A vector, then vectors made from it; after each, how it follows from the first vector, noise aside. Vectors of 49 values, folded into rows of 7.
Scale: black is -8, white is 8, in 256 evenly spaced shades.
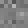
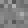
copied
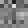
scaled up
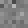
copied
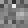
scaled up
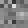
scaled up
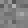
copied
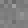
shrunk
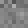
copied
